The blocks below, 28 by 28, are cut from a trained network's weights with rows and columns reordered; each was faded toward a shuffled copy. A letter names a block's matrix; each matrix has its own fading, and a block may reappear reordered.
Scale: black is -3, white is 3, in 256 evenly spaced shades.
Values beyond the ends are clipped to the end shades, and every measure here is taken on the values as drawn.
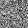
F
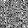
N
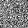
F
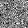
F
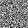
F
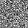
N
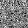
F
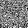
F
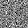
N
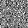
N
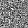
N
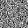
N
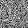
F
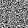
F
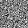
F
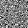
N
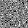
N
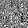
N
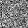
N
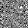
N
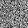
F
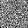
N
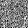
F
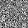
N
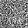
N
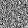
N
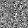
N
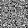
F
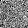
F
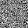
F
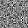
N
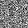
F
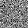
F
